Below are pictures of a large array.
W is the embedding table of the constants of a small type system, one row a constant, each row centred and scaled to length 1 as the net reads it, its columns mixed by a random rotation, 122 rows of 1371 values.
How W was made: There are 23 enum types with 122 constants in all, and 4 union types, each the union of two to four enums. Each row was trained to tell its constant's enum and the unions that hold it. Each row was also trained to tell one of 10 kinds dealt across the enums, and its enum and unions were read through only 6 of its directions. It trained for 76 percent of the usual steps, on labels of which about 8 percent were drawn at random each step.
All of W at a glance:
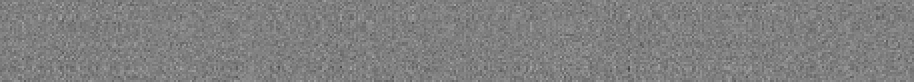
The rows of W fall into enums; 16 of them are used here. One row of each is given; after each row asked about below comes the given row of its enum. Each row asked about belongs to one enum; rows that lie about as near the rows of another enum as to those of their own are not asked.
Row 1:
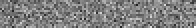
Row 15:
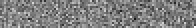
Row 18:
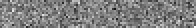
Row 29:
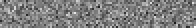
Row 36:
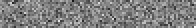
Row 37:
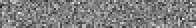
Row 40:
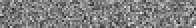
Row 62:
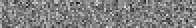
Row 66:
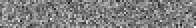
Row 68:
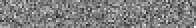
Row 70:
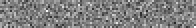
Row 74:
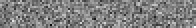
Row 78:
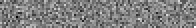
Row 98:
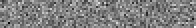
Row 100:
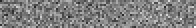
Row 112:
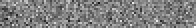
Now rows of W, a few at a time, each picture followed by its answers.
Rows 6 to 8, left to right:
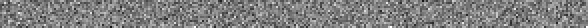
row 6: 37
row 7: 37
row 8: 40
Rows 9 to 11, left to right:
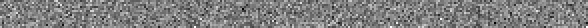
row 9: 15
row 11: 68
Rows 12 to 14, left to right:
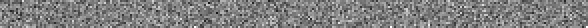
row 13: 36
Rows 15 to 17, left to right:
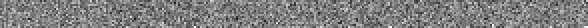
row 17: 37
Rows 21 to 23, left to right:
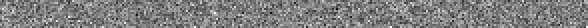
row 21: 18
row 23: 98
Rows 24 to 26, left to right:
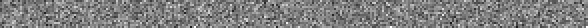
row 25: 18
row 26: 68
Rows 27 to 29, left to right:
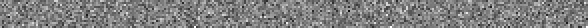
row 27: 15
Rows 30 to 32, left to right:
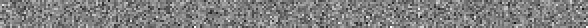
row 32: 100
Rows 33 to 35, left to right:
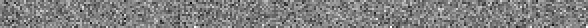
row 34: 78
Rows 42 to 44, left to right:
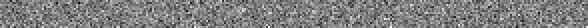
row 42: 1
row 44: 68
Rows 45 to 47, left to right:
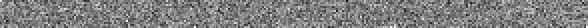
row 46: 74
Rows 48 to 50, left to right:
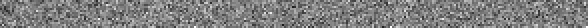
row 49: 29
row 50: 18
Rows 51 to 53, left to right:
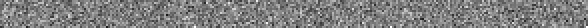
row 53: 15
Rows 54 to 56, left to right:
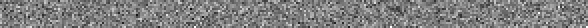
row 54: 100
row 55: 68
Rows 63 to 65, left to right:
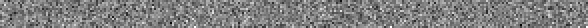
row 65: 74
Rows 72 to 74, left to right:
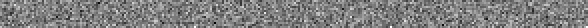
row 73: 29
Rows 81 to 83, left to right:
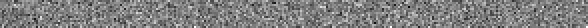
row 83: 37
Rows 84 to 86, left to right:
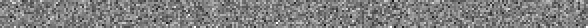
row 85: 74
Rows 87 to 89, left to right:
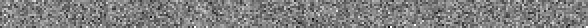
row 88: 29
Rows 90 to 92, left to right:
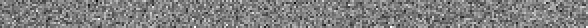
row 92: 78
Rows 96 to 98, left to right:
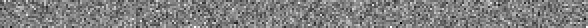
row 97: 40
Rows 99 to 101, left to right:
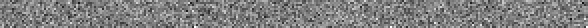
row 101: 1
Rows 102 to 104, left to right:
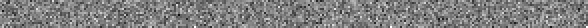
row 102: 40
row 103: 1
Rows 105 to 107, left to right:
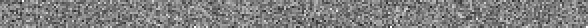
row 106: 29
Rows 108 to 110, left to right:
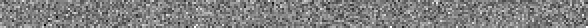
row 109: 18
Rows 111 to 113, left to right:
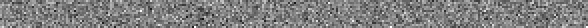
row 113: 15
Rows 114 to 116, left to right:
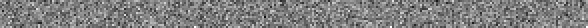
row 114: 40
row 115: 112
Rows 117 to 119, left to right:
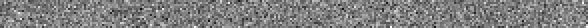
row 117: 74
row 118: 36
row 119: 37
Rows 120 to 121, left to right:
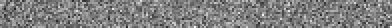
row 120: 112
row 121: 15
